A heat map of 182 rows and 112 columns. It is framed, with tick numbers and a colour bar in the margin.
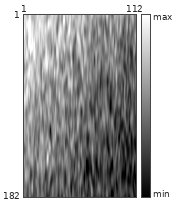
The ninth with the highest average is the top left. Neither half mirrors the other. Streaks run downward. There is an overall slope up to the top left.
